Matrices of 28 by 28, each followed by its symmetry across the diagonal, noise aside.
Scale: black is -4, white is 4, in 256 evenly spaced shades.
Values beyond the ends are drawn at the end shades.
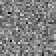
neither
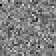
neither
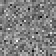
antisymmetric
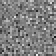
antisymmetric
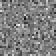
antisymmetric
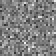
neither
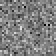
neither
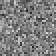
antisymmetric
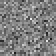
neither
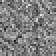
antisymmetric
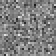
antisymmetric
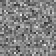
neither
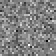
neither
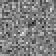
antisymmetric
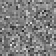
antisymmetric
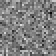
neither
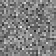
antisymmetric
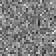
neither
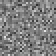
antisymmetric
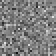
neither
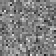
antisymmetric
